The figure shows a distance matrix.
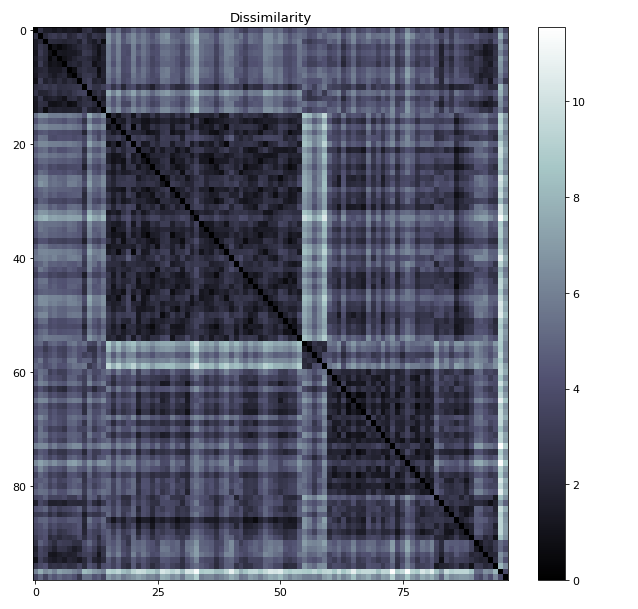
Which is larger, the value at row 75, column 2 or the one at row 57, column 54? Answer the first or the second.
the second
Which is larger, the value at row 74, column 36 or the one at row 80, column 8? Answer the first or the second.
the second
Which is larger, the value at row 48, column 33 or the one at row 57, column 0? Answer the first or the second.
the second
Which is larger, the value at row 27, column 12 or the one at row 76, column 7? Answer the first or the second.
the second
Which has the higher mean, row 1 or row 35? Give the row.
1
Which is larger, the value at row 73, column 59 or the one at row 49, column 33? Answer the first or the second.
the first
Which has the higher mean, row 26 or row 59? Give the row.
59
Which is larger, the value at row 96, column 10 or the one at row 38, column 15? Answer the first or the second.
the first
